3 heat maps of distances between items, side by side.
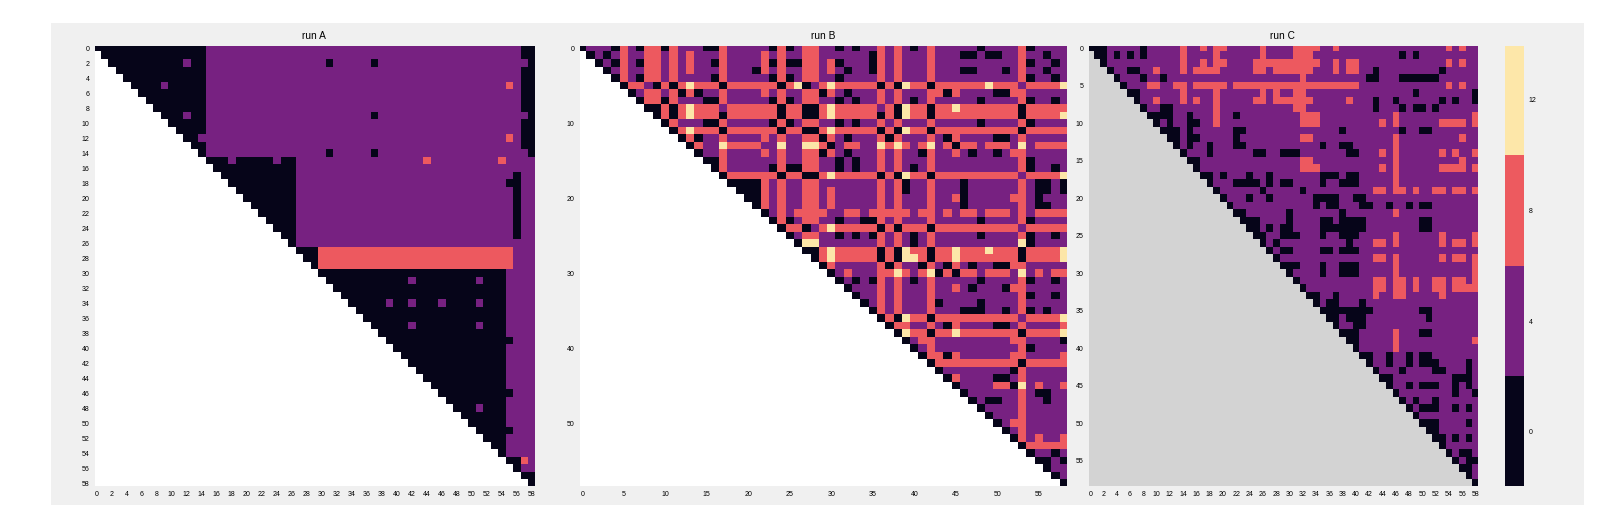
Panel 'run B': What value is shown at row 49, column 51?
4
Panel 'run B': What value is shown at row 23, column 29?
4
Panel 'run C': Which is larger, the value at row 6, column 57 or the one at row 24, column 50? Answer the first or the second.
the first
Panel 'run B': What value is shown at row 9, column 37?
8
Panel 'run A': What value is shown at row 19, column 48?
4
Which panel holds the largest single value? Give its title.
run B
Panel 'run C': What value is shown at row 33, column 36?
4
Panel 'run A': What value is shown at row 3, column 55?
4
